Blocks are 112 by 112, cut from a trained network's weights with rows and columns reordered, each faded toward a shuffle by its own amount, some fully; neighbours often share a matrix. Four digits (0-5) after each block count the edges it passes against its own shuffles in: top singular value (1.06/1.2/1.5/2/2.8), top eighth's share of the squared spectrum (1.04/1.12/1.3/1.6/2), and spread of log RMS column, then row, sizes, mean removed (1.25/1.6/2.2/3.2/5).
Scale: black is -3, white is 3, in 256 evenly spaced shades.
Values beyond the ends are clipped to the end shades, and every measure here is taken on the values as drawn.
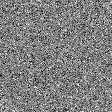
0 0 0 0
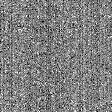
3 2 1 2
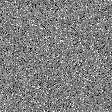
0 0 0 0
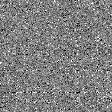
3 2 1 1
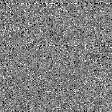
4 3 2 2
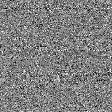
2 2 0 2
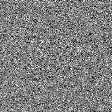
2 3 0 2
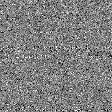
2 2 0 2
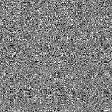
3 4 2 3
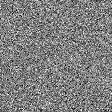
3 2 0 1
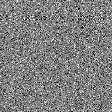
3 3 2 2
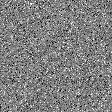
0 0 0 0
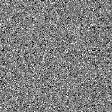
3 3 2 2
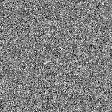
2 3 0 1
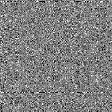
3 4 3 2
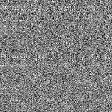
3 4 1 2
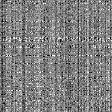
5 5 2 4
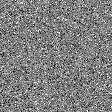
0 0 0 0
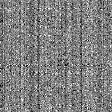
4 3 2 3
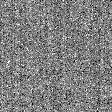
2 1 0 0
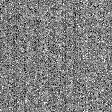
2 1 0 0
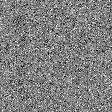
0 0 0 0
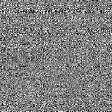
3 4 1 4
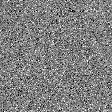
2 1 0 1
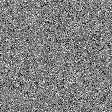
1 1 0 0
